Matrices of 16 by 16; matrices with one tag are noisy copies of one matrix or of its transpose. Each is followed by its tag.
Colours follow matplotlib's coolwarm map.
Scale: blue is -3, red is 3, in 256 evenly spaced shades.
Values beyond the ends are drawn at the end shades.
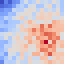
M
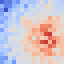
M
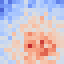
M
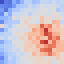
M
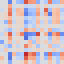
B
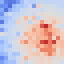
M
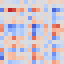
B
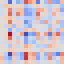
B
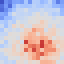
M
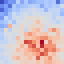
M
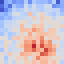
M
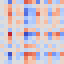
B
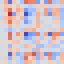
B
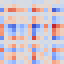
B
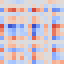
B
